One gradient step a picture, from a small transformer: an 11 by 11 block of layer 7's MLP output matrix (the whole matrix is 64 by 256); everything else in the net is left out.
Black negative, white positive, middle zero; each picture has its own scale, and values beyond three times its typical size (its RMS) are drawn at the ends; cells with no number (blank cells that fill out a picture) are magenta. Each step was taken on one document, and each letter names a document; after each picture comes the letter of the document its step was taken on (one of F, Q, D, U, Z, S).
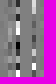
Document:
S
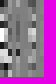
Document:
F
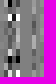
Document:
S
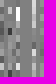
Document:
S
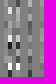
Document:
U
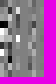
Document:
F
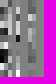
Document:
F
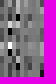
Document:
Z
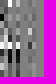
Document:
F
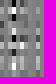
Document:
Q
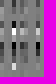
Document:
Q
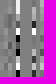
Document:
S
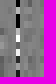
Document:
Z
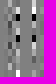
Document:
S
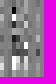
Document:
Q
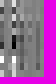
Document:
Q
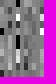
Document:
Z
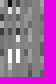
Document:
Z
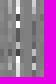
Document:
S
